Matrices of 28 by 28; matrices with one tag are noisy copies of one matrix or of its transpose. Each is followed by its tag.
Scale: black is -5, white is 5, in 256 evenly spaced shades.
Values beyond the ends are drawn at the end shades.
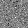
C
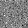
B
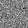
C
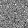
B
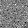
B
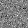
C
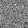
B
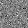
C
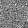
B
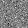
C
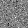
C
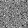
B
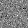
C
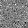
B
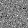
C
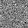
B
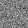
C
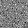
B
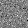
C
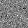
C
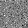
B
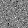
C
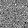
B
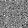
B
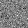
C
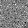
B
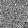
B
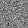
C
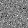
C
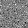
B
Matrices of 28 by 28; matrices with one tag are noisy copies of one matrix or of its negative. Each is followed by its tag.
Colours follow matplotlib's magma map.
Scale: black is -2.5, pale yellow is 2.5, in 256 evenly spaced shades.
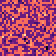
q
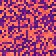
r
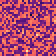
q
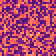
q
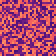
q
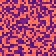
q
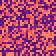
r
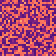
q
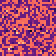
q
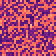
r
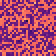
r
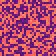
q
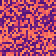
r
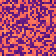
q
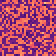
q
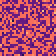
q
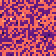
r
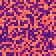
r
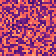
q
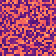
q
